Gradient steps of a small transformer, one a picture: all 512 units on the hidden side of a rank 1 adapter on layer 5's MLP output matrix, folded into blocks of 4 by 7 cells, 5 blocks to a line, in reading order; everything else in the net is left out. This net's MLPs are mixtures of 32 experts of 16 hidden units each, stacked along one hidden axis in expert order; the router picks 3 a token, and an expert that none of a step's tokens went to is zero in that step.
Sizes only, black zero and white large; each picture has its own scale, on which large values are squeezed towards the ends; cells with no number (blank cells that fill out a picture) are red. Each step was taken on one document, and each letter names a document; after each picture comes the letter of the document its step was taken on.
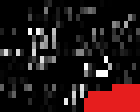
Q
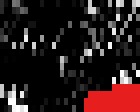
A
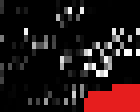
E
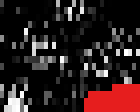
E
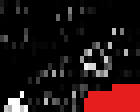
E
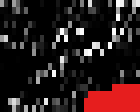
A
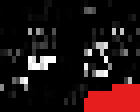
Q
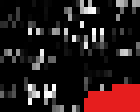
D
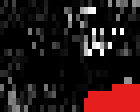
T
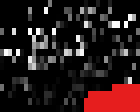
Q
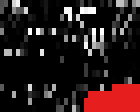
T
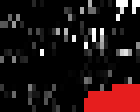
D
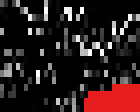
T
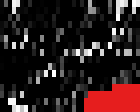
A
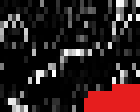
A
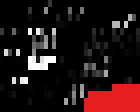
Q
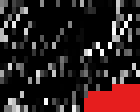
A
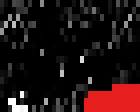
A
